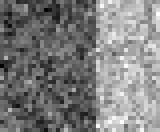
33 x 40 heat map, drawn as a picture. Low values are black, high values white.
Seam: vertical, 60% of the way across, the right part higher. Grain: blotchy. Stripes: none. Average level on the scale: 50%.
